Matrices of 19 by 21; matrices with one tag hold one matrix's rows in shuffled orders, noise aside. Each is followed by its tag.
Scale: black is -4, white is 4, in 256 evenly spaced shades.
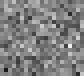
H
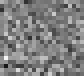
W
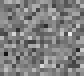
H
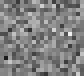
H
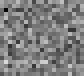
W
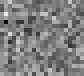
W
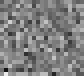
W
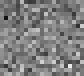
H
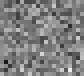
H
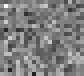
W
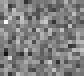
W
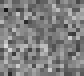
W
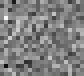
W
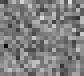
H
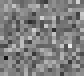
H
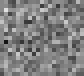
W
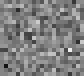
H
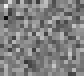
W
